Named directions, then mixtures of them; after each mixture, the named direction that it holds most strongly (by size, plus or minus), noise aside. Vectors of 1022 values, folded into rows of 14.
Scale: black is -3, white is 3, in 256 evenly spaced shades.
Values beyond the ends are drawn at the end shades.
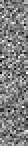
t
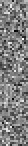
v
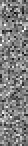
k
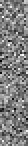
t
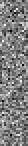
k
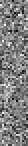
k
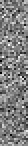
t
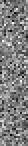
t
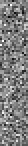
k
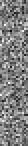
k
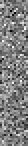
t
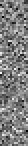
t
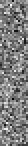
v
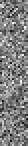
t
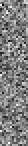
v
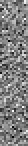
t
